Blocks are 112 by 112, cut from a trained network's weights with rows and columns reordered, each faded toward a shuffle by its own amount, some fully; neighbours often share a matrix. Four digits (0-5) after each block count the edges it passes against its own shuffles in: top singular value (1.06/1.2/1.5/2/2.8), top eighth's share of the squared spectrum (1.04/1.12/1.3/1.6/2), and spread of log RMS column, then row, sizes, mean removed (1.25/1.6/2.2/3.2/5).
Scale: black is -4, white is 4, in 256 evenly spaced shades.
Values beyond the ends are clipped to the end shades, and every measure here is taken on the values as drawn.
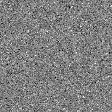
2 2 0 1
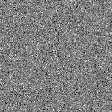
3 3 1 1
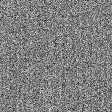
3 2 0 0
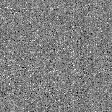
2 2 1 1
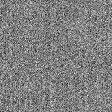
3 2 0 0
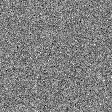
0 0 0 0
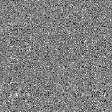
4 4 2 2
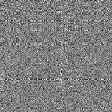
5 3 1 3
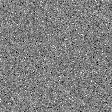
0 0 0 0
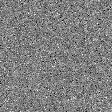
2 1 0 0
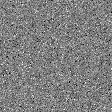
1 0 0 0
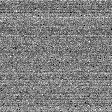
4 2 0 2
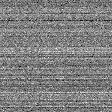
5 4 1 3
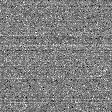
3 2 0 1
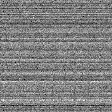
5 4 1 4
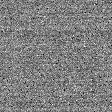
2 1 0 0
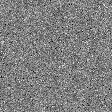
0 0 0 0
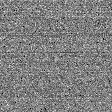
2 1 0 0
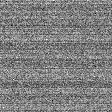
4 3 0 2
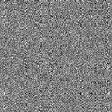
4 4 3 2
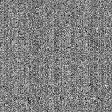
4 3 0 2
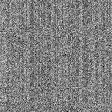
4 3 0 1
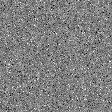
0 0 0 0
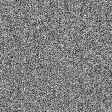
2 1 0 0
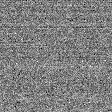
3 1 0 0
